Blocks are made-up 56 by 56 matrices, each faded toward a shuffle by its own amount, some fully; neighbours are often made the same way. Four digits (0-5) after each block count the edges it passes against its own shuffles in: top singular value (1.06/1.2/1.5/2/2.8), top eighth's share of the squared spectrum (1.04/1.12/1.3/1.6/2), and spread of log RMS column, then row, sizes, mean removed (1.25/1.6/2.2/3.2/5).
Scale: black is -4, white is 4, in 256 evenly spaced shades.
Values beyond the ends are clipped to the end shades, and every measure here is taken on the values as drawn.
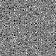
3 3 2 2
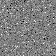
1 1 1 0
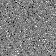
1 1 0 0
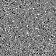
1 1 0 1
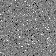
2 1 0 0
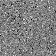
1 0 0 0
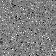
1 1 0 0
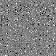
3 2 1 1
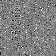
3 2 1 0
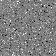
0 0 0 0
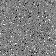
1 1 0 0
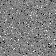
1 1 0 0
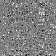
3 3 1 1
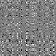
4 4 3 3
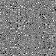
3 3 1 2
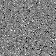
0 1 0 0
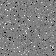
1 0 0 0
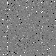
3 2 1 0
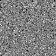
1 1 0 1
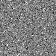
0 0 0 0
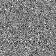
1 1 0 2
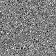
0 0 0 1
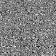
1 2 0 2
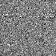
0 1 0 2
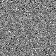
0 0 0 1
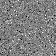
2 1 0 0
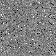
1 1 1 0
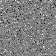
0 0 0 0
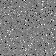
0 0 0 0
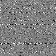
2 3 0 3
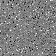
0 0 0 0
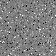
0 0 0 0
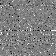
2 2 0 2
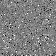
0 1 0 0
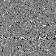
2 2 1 2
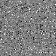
1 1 1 2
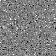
3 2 0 1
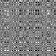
5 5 3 3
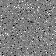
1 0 0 0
